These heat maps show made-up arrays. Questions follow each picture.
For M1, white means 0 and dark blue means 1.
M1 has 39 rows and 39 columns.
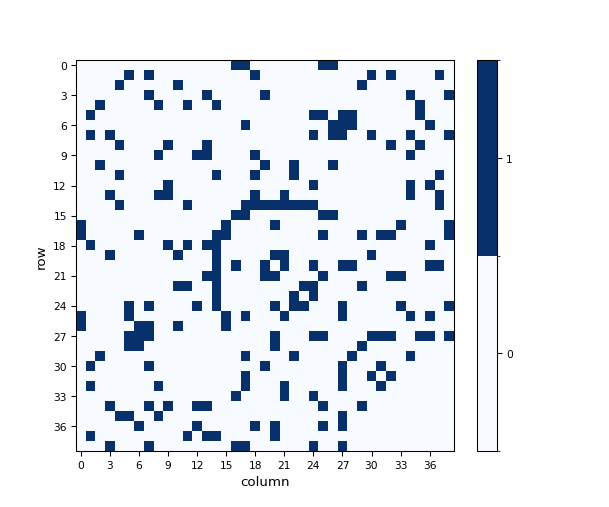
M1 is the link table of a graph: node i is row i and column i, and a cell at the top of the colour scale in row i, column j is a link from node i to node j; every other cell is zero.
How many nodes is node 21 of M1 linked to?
7
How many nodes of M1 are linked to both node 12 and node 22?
1
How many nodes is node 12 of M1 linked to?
4
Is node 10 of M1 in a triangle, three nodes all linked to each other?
no
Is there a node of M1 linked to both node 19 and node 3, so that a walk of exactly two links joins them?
no
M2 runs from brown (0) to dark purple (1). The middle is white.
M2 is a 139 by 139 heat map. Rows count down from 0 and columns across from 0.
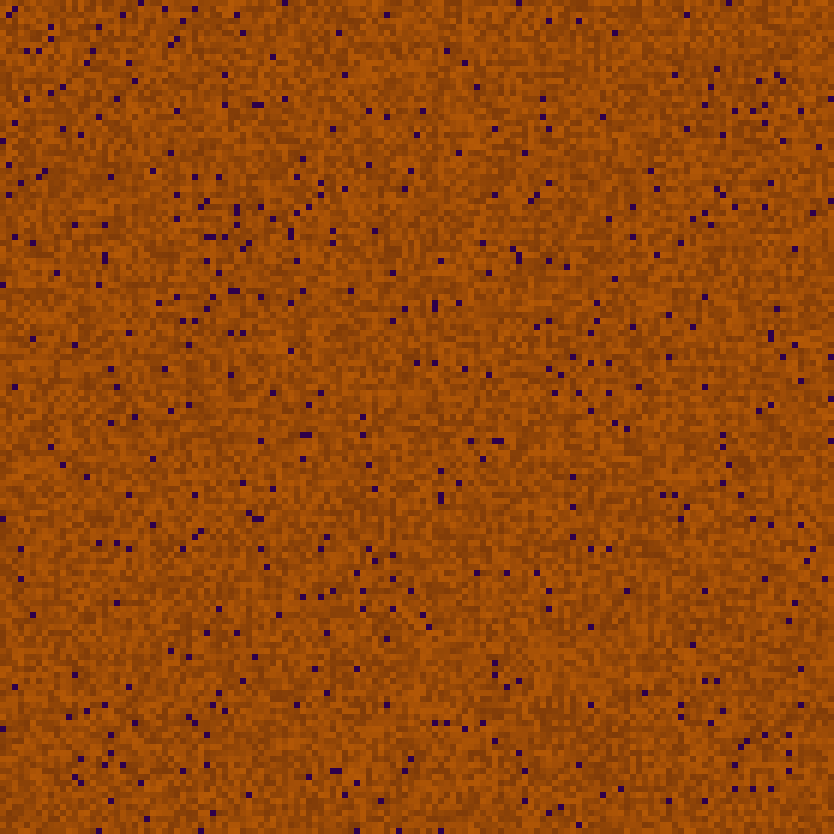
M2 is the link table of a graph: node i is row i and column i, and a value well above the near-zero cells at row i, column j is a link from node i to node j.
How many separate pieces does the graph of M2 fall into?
6
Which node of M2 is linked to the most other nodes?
node 91
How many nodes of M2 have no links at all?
3
